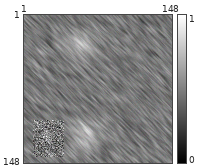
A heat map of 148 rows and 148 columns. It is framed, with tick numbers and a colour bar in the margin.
Bumps: two. Average level on the scale: 50%. Mirror symmetry: none. Roughest part: bottom left. Slope: none. Odd patch: rougher, in the bottom left.
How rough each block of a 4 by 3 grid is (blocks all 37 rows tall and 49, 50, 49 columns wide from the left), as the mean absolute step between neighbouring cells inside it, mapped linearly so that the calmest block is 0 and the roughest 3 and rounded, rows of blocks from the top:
0 0 0
0 0 0
1 0 0
3 0 0
